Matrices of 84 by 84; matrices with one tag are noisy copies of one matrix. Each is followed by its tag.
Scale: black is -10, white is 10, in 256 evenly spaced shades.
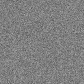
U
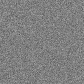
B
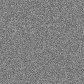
B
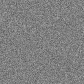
B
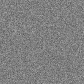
B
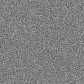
B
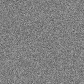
U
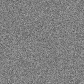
U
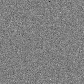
B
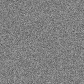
U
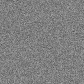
U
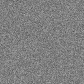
U
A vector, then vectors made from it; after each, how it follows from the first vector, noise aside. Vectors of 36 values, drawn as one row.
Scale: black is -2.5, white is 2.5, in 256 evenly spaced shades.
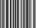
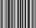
reversed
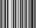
sign-scrambled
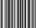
reversed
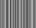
shrunk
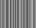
shrunk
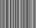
shrunk
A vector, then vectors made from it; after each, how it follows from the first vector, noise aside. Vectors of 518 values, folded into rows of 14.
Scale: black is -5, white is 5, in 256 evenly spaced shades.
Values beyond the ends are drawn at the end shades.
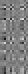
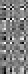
scaled up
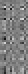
copied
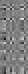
copied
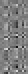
wrapped around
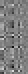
wrapped around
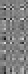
copied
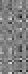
wrapped around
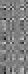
copied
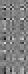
copied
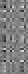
wrapped around
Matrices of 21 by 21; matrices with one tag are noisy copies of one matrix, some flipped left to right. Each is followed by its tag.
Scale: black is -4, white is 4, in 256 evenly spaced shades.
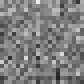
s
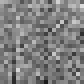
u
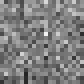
s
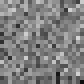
s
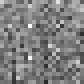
u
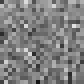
u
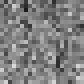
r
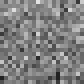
s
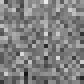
s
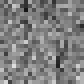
r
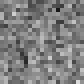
r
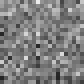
s
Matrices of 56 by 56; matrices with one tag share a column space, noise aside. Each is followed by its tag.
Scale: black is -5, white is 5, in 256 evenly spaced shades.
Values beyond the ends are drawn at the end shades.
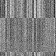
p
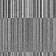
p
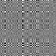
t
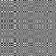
t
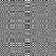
t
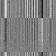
p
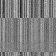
p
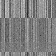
p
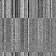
p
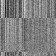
p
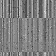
p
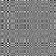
t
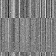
p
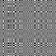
t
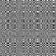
t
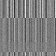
p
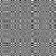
t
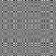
t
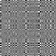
t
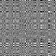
t
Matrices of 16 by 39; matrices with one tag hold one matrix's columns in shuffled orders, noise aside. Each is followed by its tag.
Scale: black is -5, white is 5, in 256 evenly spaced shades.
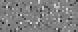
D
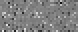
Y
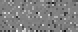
Y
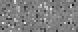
D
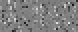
D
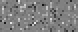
D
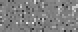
D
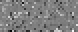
Y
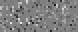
D
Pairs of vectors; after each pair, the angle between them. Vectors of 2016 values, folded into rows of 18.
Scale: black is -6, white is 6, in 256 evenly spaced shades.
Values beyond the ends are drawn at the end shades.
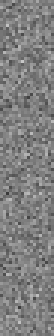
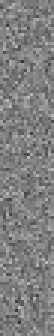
nearly opposite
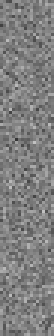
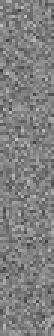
nearly opposite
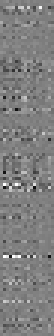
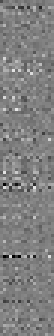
nearly opposite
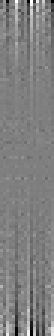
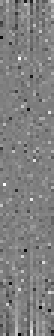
partly opposed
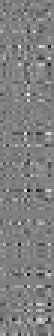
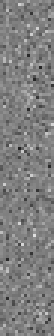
partly aligned
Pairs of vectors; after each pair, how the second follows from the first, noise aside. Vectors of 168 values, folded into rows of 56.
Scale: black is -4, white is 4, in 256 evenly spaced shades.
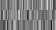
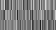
shuffled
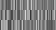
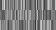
shuffled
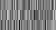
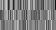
shuffled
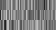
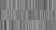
shrunk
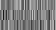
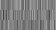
shrunk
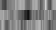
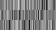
shuffled
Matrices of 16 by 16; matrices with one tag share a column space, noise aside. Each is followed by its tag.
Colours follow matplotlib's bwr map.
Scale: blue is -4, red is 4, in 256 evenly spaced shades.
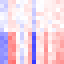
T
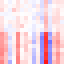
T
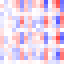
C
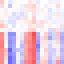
T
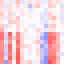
T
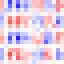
C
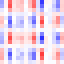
C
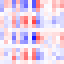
C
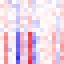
T
